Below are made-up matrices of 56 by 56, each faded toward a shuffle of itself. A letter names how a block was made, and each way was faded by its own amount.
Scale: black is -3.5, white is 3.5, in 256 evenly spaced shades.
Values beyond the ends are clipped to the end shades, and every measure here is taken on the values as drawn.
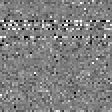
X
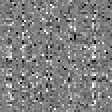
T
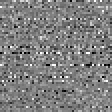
X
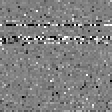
X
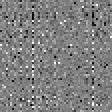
T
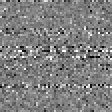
X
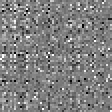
T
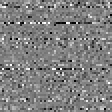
X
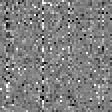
T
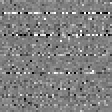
X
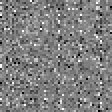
T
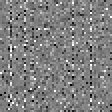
T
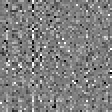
T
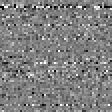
X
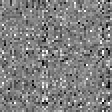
T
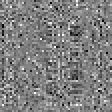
T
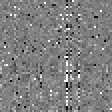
T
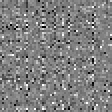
T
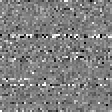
X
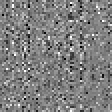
T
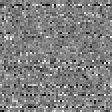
X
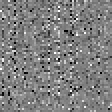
T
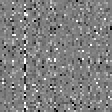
T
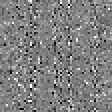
T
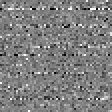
X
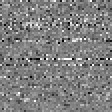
X
